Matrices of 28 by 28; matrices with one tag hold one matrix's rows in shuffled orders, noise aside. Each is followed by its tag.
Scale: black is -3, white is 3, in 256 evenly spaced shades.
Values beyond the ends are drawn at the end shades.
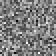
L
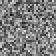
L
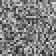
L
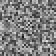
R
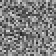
L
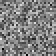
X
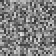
X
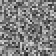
R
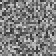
L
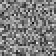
X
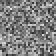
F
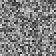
R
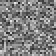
F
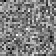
F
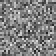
X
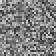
F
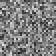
X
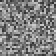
F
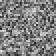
F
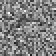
L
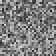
X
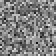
L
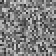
X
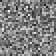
R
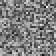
F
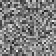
L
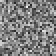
R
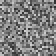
R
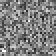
X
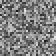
L
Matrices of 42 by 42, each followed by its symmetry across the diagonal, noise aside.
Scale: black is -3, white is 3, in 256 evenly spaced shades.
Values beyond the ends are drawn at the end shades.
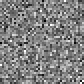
symmetric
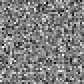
antisymmetric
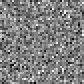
antisymmetric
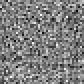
antisymmetric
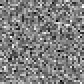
neither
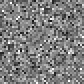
symmetric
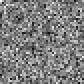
symmetric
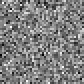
neither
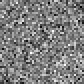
symmetric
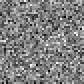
neither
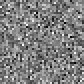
neither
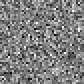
antisymmetric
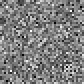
symmetric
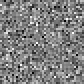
antisymmetric
